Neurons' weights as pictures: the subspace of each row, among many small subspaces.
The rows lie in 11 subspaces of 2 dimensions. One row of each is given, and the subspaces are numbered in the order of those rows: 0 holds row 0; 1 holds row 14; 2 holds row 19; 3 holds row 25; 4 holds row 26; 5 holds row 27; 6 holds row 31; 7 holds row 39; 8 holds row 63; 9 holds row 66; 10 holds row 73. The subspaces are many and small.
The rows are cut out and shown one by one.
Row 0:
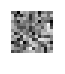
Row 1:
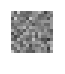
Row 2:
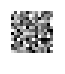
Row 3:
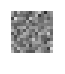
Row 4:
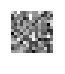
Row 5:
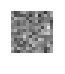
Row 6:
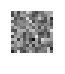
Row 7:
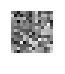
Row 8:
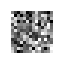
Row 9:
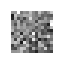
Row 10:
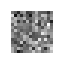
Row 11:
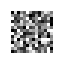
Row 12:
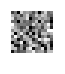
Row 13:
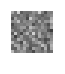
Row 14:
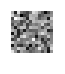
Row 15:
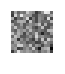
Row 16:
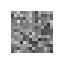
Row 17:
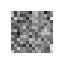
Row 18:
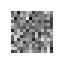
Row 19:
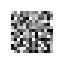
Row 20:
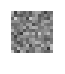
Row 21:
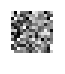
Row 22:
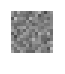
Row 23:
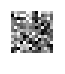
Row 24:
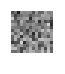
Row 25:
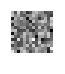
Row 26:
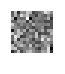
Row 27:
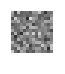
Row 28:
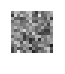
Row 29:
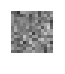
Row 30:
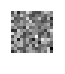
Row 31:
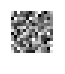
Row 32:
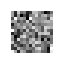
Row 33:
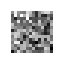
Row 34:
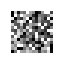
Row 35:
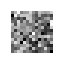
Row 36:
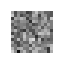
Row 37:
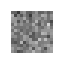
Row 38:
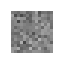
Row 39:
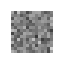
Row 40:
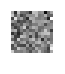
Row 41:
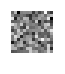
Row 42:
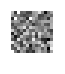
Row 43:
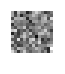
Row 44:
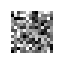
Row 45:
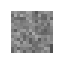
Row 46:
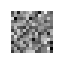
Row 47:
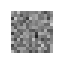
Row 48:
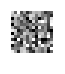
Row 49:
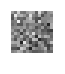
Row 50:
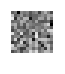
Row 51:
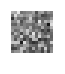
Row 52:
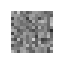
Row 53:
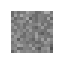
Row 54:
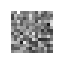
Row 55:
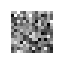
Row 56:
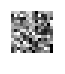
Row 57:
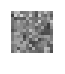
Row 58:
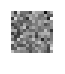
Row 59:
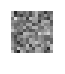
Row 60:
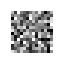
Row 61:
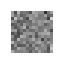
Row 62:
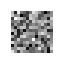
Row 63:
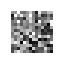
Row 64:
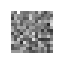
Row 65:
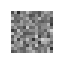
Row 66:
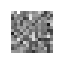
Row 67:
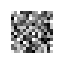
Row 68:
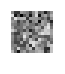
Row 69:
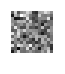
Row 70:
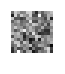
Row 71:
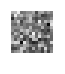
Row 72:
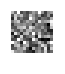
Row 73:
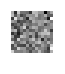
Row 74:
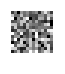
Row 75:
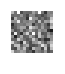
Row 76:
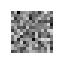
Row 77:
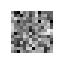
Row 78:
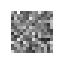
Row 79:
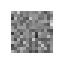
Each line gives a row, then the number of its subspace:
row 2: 7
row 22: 6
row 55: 9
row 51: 4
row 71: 4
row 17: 10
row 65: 7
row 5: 6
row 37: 9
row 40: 10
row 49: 1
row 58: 10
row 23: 1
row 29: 6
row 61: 10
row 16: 8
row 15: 9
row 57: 0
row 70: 3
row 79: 2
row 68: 0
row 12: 5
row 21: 10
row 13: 5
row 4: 9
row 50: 2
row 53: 9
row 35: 2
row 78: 0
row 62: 1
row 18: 4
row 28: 3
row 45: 7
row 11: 7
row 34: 9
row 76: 8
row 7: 8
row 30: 7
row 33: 4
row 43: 7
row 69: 1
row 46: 6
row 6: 3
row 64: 8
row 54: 8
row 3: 6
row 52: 3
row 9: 2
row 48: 3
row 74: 2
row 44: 1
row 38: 1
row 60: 8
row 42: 0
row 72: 0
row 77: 5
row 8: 9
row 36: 3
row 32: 4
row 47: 2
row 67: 6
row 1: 0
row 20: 5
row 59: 5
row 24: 4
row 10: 9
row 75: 5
